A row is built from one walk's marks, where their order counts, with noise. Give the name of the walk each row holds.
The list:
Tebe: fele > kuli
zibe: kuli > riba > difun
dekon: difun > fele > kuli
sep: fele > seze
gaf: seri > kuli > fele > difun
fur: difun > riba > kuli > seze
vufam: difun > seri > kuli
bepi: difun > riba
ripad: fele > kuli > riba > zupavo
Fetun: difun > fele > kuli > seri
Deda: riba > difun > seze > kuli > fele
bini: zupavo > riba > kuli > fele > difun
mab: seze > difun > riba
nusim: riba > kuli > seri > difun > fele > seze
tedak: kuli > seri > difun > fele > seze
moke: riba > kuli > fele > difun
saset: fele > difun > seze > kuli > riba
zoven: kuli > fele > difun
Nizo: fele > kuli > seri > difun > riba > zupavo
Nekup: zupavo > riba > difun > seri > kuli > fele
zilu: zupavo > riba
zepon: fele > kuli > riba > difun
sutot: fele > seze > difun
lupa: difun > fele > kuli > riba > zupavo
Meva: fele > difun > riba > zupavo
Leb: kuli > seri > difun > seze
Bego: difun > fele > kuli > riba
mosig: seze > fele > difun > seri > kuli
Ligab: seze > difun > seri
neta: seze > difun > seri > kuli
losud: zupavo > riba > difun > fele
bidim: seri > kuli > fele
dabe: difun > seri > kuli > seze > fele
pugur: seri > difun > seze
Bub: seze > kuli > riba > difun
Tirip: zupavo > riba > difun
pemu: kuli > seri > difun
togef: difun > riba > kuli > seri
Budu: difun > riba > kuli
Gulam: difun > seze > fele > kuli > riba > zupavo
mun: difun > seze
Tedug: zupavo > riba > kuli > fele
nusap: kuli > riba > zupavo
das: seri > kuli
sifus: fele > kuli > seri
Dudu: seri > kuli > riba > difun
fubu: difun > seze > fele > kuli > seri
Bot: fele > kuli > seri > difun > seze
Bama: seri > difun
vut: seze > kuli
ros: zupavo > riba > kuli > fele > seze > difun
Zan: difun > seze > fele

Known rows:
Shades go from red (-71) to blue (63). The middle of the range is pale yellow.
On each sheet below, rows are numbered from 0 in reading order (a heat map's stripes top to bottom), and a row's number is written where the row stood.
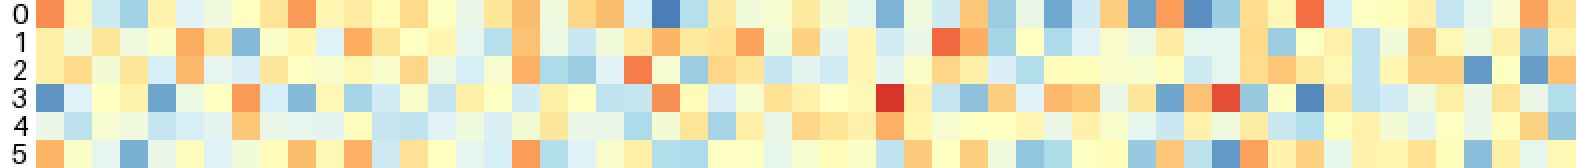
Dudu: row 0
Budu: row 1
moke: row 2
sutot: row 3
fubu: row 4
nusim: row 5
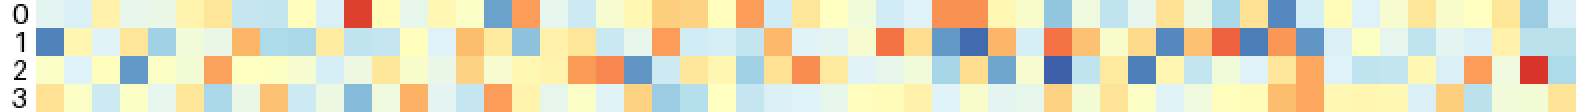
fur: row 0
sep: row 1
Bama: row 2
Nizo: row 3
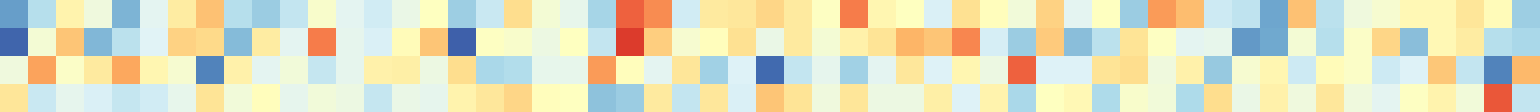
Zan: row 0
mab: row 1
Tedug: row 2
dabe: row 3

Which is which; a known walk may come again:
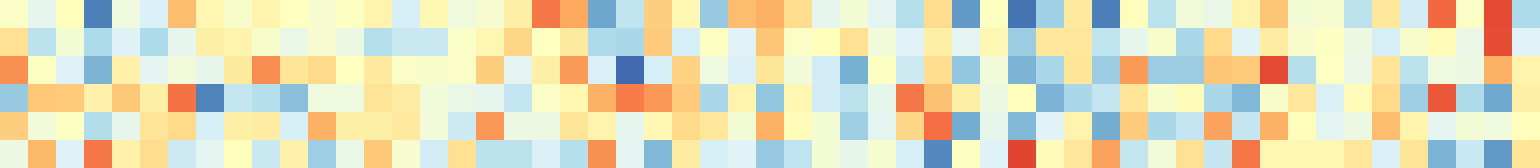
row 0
Bama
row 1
dabe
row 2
Dudu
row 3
Tirip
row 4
togef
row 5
ripad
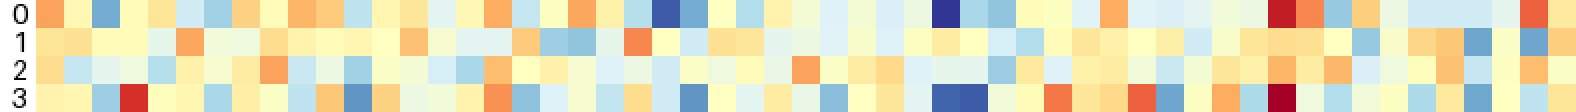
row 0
bidim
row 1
moke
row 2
Fetun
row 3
Tebe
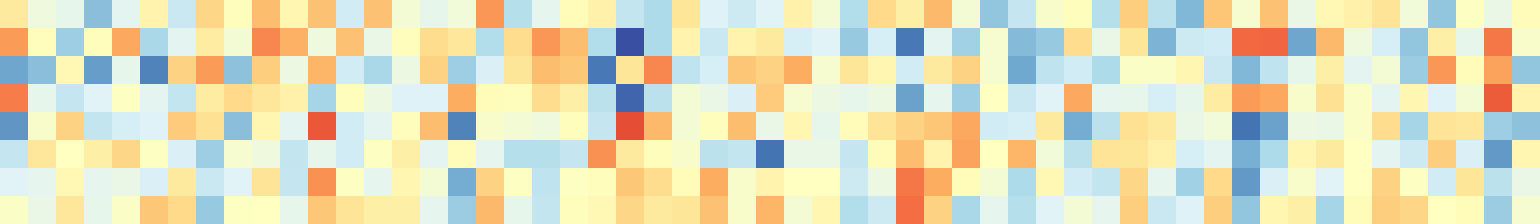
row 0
nusim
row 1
das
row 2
Ligab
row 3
gaf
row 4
mab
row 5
ros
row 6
fur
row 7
Budu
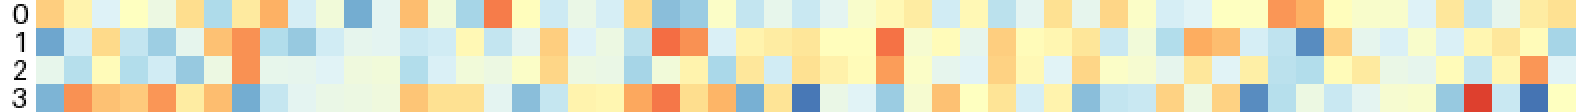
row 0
Nizo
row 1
Zan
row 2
fubu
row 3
zilu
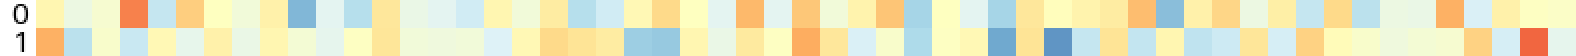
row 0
dekon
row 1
vufam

